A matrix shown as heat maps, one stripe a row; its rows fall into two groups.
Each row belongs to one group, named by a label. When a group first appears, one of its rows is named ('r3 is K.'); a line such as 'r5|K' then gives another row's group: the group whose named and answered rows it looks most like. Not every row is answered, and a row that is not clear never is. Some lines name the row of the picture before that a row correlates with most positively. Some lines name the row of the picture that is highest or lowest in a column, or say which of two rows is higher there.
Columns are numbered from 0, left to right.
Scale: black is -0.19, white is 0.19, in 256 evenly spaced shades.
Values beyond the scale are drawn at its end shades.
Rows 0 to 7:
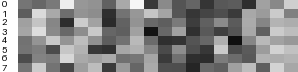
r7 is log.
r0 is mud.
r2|log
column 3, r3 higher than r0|No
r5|mud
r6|mud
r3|log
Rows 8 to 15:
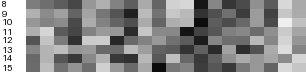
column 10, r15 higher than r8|No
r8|log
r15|log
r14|log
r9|log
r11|log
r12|log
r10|log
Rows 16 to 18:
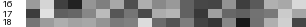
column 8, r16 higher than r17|Yes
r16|log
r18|mud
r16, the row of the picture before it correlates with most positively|11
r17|log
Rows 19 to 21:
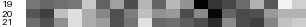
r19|log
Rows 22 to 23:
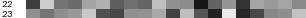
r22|log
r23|mud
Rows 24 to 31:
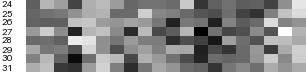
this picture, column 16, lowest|25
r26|mud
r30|log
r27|log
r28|mud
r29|log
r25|mud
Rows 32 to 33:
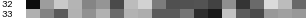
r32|mud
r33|mud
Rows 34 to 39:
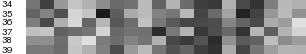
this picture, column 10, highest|34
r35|mud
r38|mud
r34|mud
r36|mud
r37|log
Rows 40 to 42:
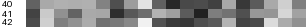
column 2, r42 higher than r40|No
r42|mud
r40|mud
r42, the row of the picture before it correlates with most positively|39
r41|log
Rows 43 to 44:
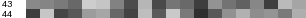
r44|log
